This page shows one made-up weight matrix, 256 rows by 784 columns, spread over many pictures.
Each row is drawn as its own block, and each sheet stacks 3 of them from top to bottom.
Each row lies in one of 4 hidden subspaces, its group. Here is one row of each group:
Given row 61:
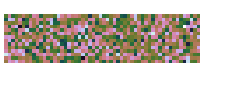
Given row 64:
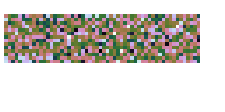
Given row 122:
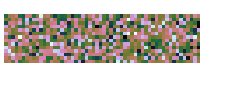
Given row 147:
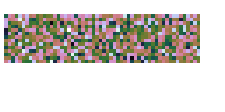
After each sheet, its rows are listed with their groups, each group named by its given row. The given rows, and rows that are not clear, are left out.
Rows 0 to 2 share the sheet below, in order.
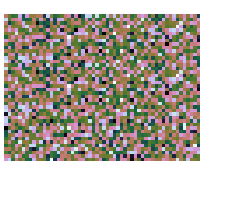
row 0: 64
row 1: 64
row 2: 147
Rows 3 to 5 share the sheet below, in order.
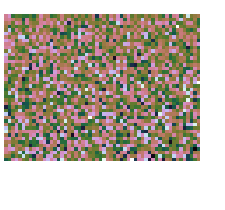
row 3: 122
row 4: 61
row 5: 147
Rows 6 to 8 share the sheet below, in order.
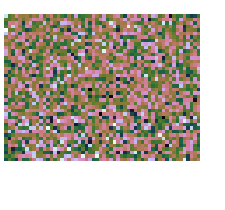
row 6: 147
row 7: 122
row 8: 61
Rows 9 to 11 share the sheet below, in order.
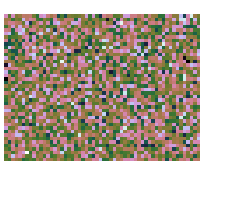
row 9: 61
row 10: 147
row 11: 64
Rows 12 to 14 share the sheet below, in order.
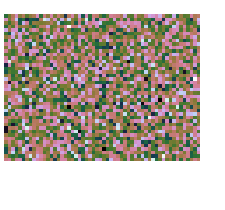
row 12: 122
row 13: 61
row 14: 147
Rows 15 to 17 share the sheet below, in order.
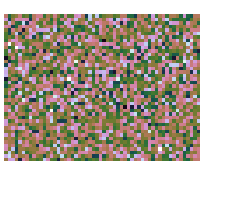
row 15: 61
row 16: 147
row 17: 61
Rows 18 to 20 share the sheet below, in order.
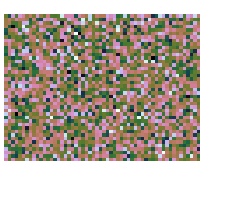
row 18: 147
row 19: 122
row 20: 122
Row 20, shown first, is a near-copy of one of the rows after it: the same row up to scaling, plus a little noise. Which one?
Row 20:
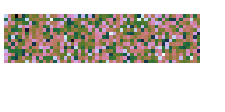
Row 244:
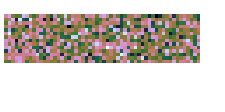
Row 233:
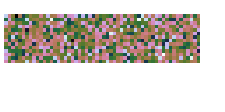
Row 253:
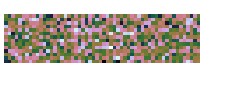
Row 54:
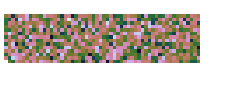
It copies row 233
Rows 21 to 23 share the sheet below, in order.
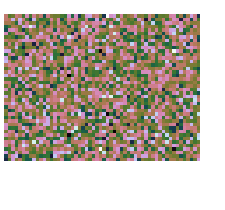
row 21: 64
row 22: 122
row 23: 64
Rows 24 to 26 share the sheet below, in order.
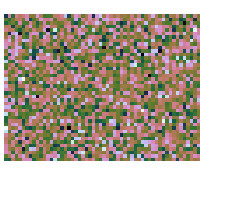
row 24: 61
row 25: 61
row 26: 147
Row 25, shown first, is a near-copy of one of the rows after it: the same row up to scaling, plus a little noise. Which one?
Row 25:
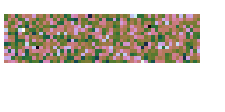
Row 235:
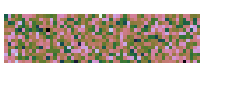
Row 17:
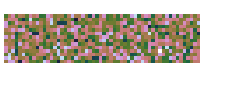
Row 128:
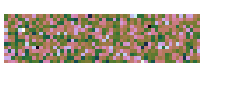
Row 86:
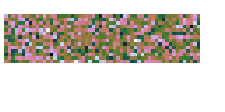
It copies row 128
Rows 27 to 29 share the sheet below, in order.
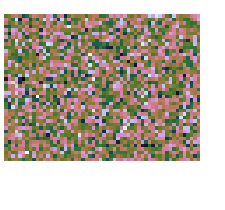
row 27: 122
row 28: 61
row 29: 64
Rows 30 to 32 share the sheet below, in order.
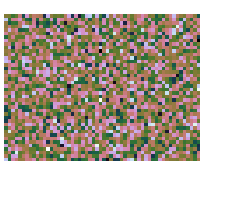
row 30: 64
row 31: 64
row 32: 122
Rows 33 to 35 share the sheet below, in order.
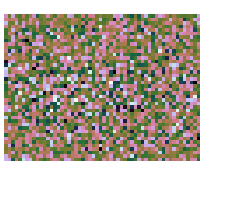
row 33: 61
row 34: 147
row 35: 64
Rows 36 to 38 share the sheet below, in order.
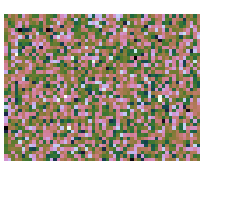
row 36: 61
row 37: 61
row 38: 147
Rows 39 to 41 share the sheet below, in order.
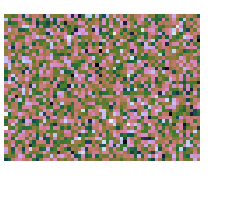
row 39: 64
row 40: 61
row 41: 147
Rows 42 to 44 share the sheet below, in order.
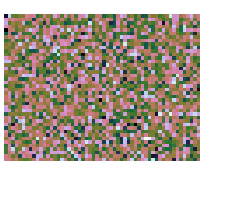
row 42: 147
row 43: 64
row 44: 147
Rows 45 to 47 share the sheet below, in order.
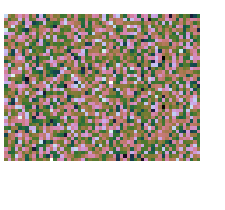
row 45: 147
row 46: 147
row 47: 147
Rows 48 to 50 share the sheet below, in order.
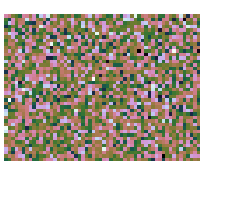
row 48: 122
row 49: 61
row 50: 147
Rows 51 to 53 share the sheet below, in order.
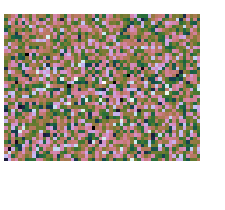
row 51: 64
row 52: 64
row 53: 61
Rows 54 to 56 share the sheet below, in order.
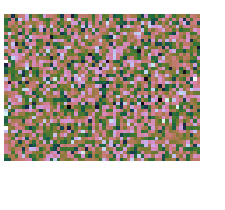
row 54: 122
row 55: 61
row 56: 147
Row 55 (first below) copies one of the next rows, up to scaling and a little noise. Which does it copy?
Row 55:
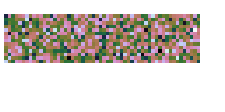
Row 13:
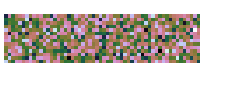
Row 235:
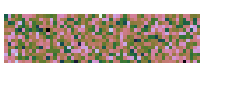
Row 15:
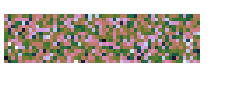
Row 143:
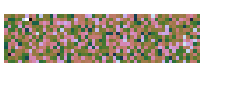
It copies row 13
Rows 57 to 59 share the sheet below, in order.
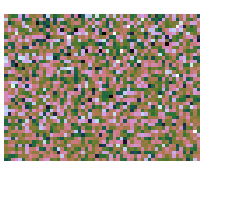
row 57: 64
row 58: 122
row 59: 147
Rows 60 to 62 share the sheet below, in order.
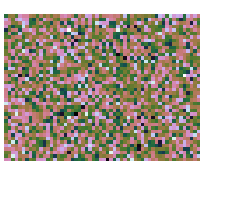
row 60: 147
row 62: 122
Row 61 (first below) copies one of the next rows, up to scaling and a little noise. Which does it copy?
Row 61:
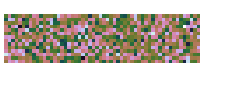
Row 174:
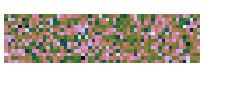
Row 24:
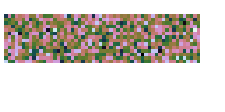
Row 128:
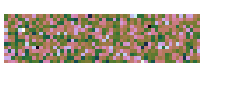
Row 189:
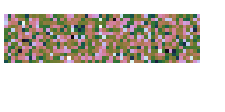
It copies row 174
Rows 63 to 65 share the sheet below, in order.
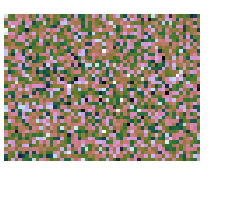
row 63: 147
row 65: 64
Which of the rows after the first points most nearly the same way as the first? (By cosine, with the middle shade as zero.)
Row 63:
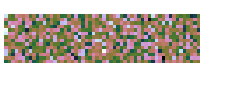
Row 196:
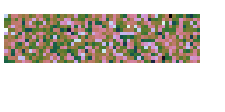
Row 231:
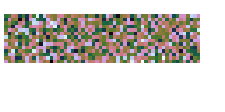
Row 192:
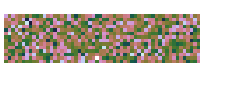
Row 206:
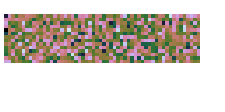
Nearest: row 196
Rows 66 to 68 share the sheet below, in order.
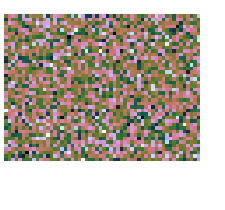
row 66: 64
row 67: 122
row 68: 64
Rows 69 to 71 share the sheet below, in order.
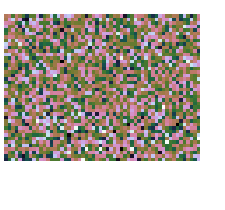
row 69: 61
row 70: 147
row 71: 64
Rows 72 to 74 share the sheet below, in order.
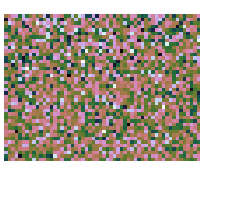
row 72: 64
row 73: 122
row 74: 64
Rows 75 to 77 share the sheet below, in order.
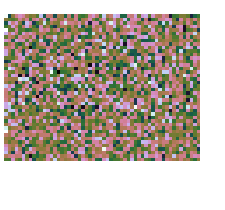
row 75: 147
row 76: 61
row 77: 147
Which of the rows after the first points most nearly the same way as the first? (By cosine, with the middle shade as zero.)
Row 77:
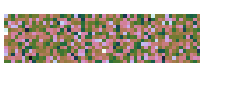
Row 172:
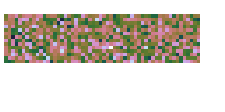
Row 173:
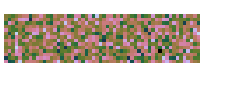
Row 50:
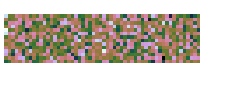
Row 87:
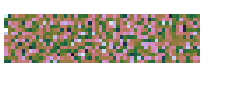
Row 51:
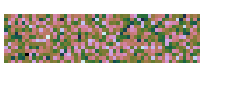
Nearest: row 50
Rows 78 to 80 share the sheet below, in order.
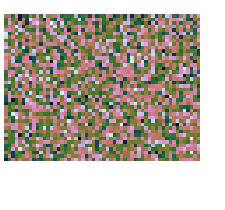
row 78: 147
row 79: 61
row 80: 122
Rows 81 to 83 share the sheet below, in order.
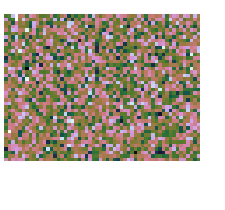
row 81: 122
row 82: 61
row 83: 122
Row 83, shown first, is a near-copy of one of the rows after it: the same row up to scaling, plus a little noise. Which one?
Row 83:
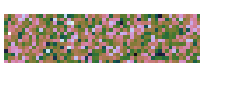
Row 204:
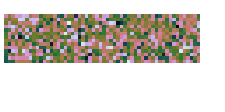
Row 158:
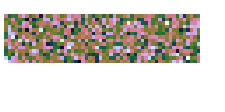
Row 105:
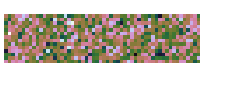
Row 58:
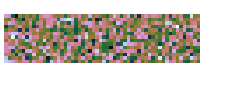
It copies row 105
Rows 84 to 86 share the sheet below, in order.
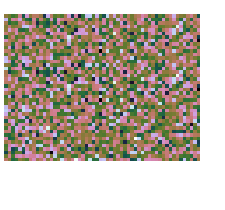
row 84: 64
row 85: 64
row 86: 61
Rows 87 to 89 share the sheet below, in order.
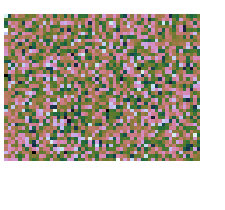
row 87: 147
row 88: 122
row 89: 122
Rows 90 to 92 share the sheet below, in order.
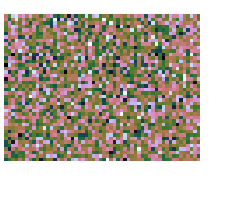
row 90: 122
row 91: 147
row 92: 122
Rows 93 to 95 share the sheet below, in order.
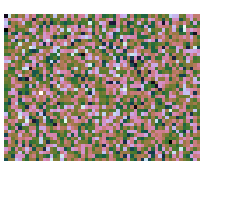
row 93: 147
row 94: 61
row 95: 147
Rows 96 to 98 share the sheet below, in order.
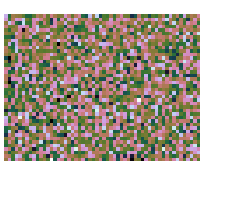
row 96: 61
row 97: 122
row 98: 147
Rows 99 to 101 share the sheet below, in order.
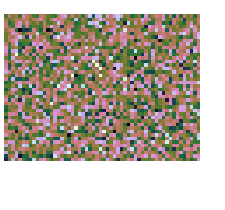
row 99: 61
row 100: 61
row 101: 64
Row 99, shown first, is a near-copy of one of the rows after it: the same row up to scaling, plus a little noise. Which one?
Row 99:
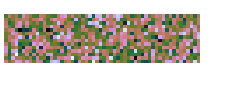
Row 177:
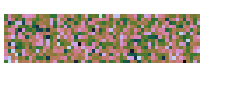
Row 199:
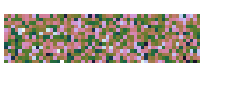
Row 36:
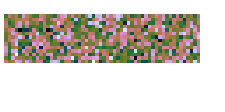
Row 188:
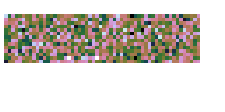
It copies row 36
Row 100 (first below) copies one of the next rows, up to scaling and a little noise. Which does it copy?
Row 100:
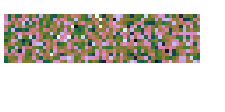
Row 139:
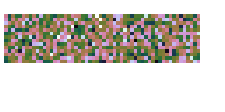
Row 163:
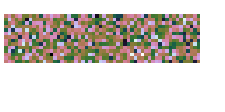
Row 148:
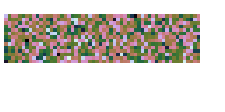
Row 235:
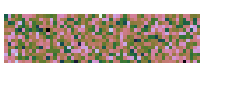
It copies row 139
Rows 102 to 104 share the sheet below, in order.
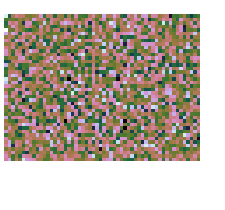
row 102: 147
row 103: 147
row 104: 64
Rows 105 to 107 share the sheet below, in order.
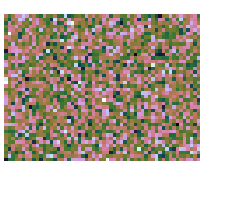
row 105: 122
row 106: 147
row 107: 122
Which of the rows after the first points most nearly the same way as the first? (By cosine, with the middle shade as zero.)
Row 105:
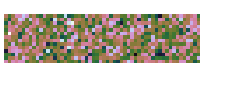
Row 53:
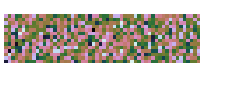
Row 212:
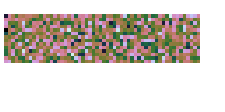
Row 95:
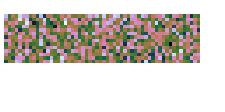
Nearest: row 95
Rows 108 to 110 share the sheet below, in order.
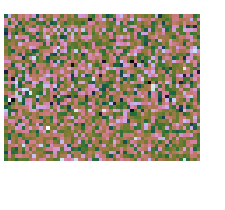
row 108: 147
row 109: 61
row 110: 61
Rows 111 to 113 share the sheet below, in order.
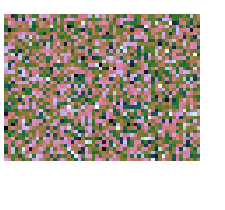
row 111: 122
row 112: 61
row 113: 147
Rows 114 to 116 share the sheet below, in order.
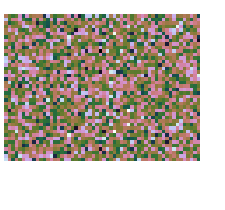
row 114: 64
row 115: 122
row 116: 64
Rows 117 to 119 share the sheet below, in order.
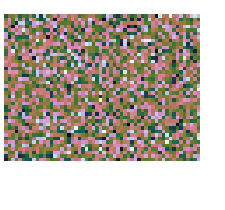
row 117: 147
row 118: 64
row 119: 64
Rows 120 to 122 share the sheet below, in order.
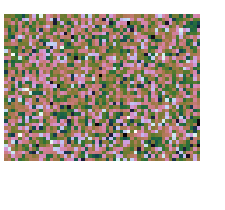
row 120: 122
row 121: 61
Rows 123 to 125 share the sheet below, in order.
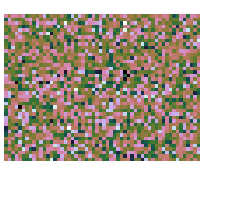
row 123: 64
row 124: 64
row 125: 147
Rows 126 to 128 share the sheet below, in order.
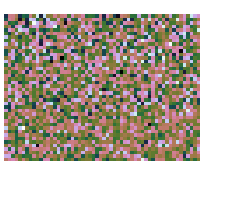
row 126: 147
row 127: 61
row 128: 61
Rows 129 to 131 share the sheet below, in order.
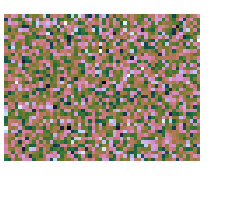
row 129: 64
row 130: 64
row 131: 147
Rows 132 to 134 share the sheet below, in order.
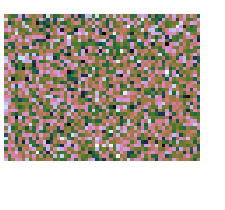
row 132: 64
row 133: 122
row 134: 122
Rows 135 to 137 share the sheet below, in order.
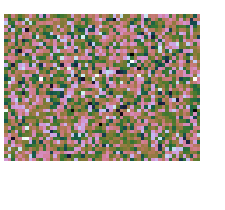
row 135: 61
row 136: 122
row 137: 61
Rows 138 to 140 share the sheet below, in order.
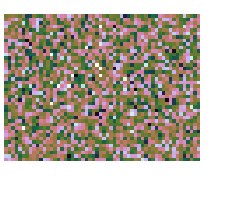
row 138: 61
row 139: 61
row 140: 61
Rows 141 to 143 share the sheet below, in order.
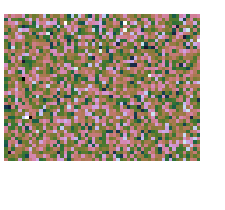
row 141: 64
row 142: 61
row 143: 61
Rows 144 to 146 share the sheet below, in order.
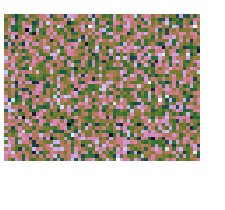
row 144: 122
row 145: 61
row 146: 122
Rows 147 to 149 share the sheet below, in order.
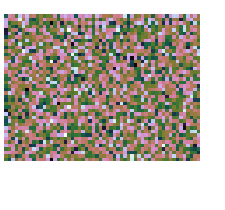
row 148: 61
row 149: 147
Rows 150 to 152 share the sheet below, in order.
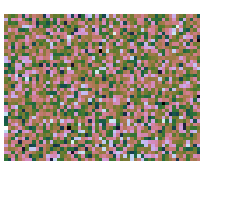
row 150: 64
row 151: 122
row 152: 147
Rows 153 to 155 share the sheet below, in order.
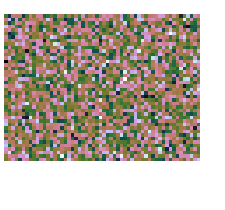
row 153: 122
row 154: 64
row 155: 61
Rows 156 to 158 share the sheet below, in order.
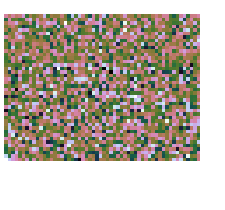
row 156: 64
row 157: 122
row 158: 122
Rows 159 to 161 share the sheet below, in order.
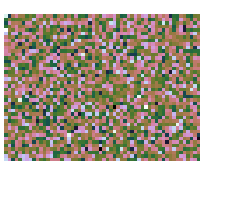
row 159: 147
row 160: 122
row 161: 64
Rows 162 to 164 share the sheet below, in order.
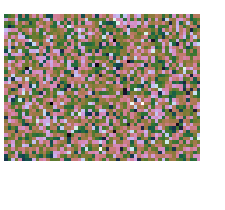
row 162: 122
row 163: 61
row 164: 64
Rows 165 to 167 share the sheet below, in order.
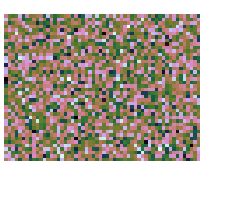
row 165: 64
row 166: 147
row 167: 61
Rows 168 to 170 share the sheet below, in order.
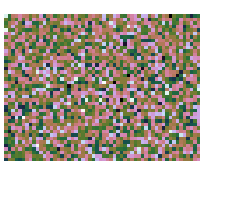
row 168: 147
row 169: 64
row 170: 122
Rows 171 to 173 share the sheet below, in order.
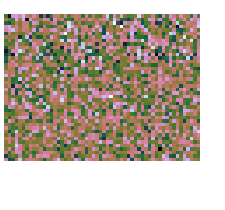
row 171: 122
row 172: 122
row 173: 61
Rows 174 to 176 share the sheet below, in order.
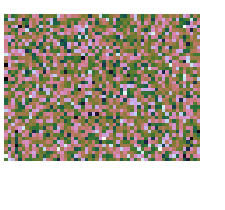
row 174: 61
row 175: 147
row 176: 61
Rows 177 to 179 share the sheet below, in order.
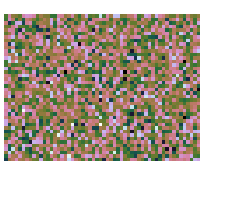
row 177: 61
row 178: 64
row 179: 61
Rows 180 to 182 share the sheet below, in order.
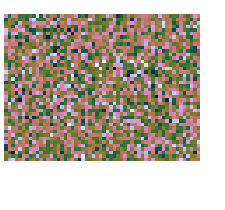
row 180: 147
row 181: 61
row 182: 122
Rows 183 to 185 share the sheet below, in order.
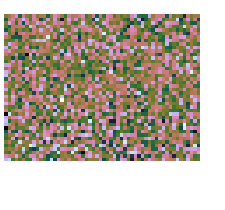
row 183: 64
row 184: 122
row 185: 147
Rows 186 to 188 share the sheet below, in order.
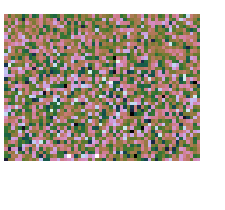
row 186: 122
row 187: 147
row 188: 61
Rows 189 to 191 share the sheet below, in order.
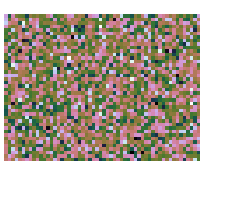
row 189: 61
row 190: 122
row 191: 61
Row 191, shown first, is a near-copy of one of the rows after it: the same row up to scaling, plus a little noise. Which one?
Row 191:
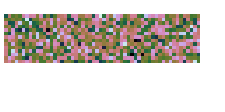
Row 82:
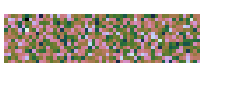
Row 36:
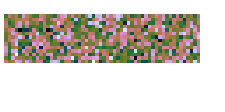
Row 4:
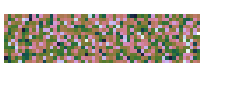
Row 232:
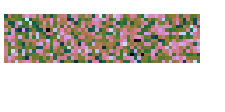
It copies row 232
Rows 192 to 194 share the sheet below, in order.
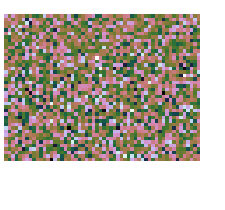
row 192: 61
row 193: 61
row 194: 147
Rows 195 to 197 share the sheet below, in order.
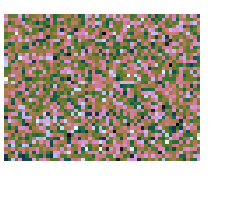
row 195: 64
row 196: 147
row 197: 64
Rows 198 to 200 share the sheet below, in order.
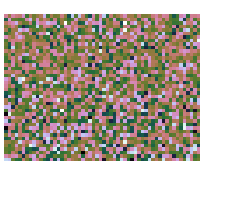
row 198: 64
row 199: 61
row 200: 147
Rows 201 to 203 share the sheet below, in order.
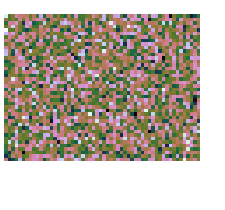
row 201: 147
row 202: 122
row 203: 61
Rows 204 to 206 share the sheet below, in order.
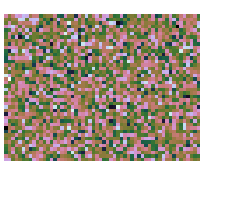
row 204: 122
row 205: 122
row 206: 147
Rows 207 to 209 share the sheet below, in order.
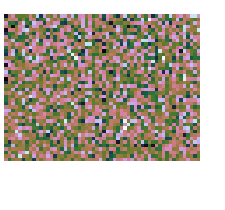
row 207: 147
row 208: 147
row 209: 64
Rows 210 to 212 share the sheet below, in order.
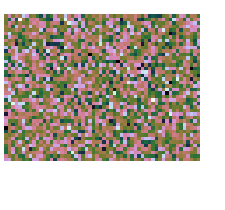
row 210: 122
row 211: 122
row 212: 147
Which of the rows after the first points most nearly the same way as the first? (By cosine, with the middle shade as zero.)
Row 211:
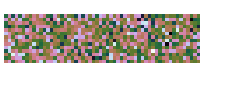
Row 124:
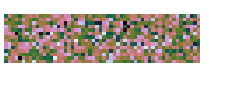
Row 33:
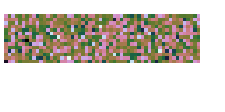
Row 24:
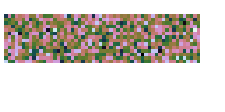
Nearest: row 24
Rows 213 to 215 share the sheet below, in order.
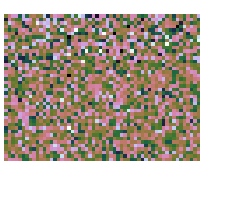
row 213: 64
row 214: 122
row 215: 147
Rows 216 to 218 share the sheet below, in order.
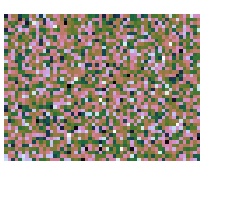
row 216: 147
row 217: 64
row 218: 64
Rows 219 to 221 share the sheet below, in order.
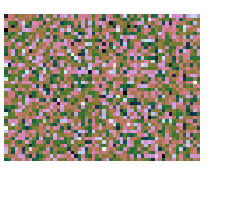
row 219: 147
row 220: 147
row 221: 147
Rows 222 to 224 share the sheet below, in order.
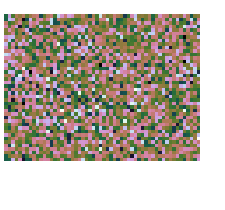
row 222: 61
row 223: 61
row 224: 64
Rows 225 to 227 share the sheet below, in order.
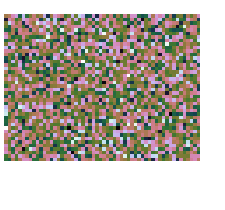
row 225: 64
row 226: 64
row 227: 147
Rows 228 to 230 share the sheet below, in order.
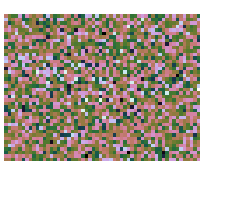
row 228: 64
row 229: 64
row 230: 122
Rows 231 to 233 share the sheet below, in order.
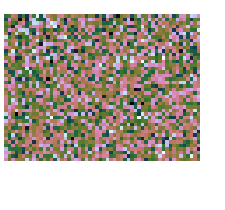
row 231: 147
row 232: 61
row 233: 122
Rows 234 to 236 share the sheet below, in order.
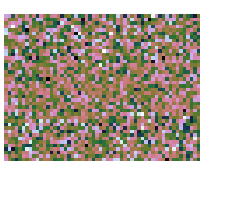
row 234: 147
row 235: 61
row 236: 61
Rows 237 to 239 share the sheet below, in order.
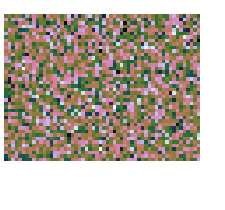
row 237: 64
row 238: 122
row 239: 64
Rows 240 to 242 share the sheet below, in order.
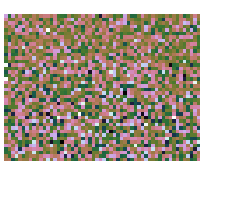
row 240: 61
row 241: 147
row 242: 122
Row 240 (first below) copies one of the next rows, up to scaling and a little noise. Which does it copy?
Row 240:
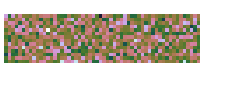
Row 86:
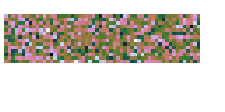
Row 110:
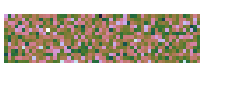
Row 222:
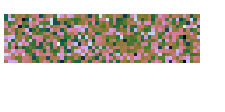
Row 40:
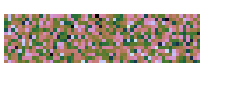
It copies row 110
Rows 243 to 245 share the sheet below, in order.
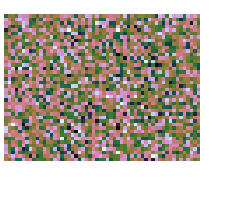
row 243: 147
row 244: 122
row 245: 147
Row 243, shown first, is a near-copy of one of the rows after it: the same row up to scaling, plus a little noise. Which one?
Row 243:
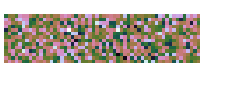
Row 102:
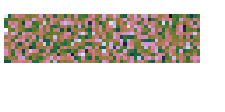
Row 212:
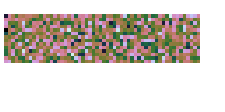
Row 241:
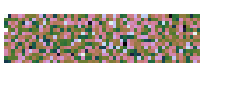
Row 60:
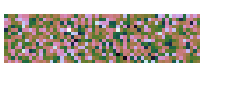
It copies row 60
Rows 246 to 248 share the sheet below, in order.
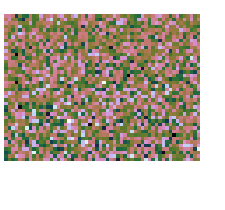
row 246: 122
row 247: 64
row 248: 122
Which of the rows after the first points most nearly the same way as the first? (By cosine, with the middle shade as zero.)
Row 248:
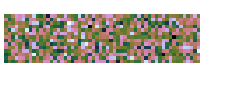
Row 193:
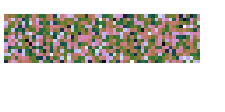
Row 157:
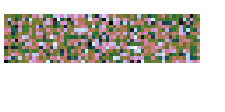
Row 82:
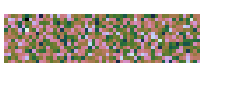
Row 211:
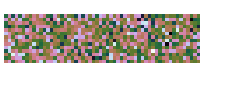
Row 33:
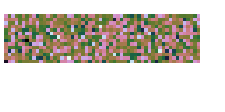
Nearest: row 211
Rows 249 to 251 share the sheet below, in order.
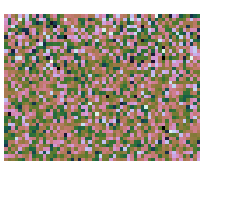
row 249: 147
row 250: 122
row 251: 122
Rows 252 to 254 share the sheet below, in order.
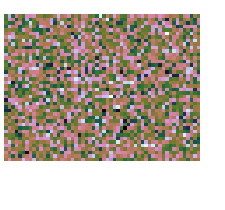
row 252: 61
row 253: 122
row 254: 64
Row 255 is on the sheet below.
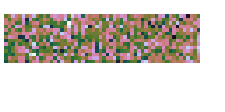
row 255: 122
